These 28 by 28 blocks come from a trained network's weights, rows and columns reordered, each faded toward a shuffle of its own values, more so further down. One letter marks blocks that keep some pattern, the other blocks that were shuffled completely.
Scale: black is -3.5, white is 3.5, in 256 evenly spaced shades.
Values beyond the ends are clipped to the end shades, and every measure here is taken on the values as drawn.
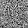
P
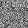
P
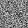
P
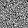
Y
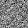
P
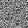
P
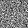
Y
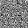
P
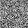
Y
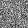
Y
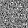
Y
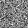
Y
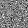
Y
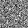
Y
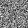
Y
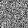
P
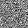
P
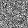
Y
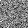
Y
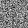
Y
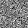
Y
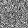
P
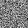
Y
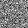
Y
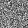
Y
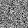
Y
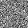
Y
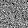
Y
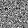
Y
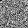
P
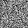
Y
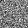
Y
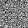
P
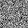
P
